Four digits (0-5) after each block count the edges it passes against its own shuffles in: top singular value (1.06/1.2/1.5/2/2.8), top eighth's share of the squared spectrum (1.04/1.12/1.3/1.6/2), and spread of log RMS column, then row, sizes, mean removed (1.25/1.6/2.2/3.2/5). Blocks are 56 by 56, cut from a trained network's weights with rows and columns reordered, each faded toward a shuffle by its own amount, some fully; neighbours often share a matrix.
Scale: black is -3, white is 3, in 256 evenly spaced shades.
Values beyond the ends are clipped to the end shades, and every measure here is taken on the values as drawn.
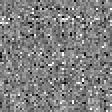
2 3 1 2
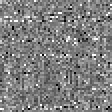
2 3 0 2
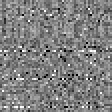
3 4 0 2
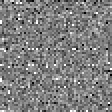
2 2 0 2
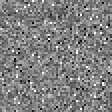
0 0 0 0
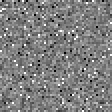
1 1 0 0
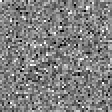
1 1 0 0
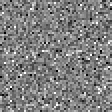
0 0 0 0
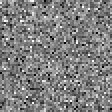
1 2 0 0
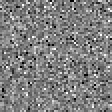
1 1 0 0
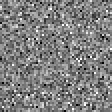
2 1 0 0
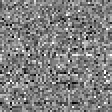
3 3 0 2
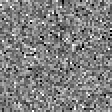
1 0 0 0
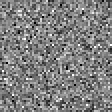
0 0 0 0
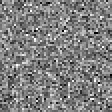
1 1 0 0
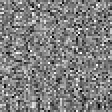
3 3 1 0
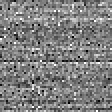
3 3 1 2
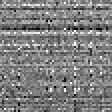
4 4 2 2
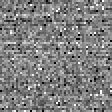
2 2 1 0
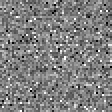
1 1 0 0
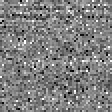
2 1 1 0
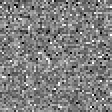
1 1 0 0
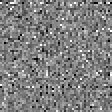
2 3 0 2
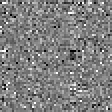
3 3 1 2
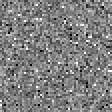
1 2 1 1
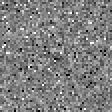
0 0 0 0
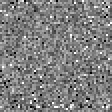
2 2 0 1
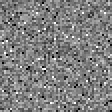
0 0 0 0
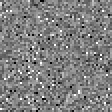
0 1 0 0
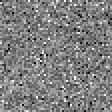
0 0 0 0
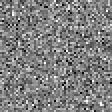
2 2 0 0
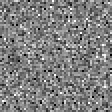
1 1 0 0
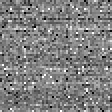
3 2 1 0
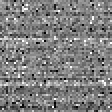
3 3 2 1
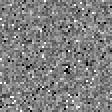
0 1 0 0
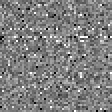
2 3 0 2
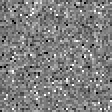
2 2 0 1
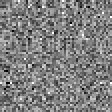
4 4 0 2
